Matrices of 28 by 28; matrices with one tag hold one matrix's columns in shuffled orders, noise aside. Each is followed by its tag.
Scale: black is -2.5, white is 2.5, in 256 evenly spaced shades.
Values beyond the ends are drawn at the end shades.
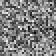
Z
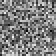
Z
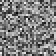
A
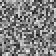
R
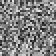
Z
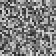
R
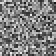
A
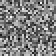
Z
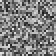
A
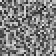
R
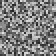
A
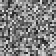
Z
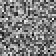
A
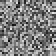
Z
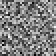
A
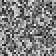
R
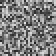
R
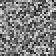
A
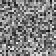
Z
